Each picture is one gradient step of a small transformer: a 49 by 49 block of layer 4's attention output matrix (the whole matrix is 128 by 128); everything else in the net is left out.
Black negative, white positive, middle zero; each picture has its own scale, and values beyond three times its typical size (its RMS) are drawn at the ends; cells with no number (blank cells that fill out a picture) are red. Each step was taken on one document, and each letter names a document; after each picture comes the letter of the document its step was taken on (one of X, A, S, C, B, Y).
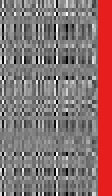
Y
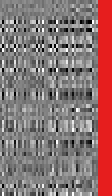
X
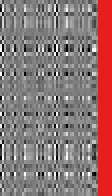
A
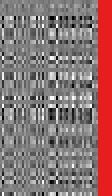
X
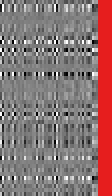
A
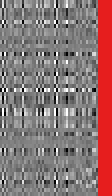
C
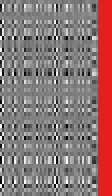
A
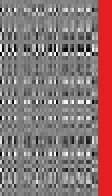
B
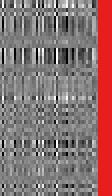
Y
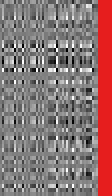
X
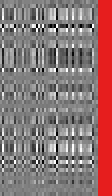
X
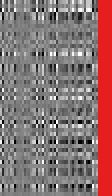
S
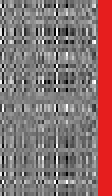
Y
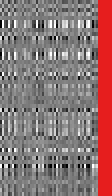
S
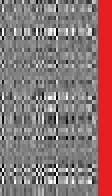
Y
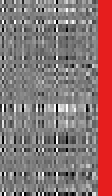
Y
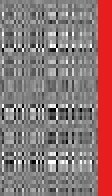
X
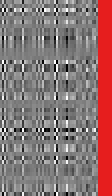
C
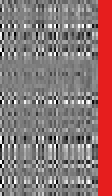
B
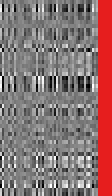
S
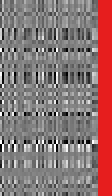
B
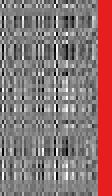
C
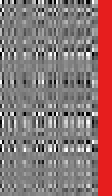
B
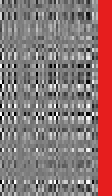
S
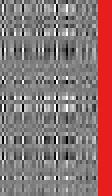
C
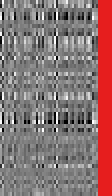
S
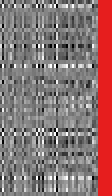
Y
